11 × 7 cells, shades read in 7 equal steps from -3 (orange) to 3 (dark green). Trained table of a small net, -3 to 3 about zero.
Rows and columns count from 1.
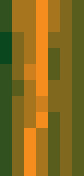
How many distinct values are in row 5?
5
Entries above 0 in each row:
2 2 2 3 3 3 2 3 3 3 3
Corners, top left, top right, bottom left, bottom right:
2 1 2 1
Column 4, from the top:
-3 -3 -3 -3 -3 -3 -2 -3 -1 -1 -1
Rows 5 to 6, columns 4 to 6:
-3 1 0 | -3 0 0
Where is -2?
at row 5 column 3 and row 7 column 4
